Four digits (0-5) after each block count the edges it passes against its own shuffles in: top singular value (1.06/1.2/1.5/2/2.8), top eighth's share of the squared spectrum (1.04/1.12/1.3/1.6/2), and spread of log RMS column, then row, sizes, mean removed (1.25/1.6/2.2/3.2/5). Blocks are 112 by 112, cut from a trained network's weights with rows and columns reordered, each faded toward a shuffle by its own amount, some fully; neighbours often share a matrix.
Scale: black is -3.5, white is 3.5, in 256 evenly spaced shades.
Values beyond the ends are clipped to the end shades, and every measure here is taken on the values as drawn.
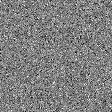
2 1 0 0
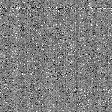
2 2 0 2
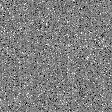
1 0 0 0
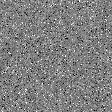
0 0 0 0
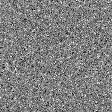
0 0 0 0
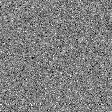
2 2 0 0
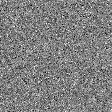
2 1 0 0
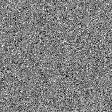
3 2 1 1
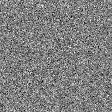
1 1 0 0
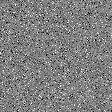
0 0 0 0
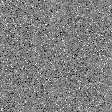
0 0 0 0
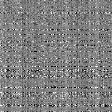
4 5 0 4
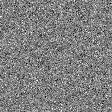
0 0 0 0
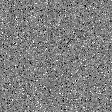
1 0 0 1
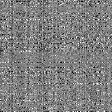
3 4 1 4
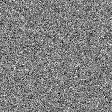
2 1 0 0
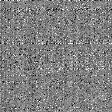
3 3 0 3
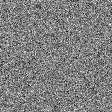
1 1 0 0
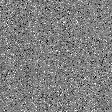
1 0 0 0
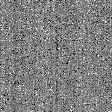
2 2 0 2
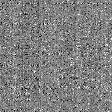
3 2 0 2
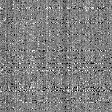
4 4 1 4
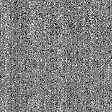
3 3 0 3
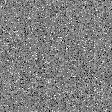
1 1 0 0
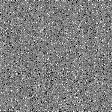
1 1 0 1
